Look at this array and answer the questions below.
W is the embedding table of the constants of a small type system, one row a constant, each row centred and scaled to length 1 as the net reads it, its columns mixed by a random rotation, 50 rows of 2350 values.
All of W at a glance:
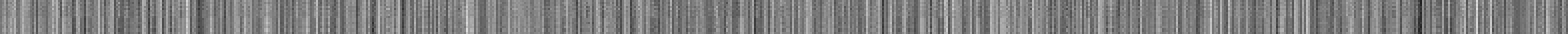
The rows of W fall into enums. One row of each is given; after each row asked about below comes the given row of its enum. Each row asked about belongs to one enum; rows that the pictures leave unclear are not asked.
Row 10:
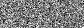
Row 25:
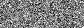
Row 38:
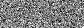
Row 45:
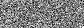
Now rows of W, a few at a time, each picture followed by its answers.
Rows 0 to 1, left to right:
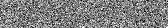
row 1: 38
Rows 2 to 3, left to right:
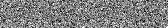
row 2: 38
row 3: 38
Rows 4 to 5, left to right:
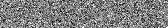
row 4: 38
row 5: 25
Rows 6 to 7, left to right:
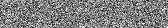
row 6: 45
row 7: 38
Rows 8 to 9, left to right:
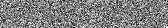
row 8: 38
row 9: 45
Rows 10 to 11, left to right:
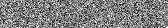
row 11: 25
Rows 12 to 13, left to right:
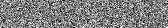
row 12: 38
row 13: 10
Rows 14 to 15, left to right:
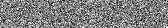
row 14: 38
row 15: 45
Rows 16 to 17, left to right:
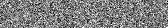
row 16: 25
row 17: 10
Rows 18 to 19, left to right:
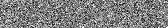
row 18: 45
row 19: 25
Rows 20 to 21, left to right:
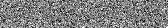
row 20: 38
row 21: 38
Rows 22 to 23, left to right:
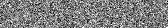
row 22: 25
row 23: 10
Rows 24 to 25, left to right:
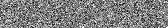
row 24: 45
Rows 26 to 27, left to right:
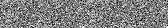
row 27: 45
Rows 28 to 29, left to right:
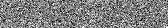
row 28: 38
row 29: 45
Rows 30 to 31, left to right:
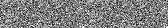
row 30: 45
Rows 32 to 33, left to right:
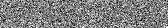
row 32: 38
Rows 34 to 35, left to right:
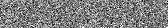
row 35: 10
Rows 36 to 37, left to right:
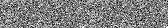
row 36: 45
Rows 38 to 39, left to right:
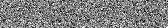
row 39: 38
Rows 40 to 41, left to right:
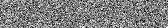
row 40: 45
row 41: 38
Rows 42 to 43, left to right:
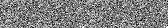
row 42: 45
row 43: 45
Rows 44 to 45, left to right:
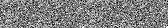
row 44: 45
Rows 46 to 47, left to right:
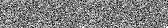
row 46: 45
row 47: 45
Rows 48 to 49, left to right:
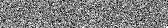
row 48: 38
